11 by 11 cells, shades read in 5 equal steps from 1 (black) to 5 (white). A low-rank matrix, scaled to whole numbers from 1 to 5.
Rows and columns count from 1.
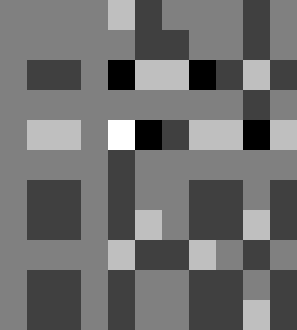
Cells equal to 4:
14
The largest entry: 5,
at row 5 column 5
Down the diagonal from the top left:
3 3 2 3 5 3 3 2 3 3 2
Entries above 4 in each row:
0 0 0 0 1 0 0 0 0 0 0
